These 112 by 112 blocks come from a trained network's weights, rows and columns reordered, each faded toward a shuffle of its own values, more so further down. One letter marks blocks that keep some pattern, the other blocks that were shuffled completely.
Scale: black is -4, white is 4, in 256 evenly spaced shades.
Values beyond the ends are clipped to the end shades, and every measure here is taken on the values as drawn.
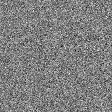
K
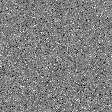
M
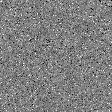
M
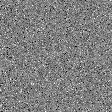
M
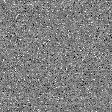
K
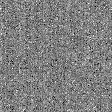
K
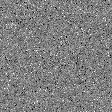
M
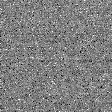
K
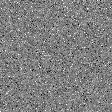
M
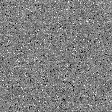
K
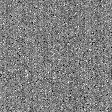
K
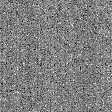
K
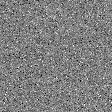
M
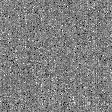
K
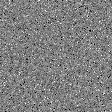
M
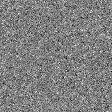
K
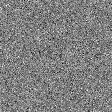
M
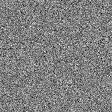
K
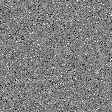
M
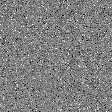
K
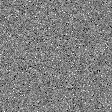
M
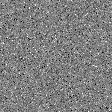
M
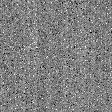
K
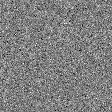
K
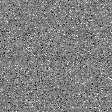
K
